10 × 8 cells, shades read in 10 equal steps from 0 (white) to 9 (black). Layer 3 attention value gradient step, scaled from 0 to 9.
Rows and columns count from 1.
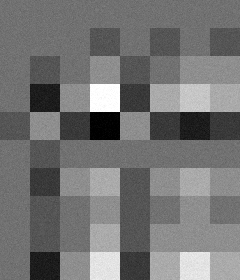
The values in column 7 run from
1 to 8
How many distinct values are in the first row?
1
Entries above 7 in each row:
0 0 0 1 2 0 0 0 0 1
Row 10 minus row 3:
0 2 -1 -3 1 -2 -3 -1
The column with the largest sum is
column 2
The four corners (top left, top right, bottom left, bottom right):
5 5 5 3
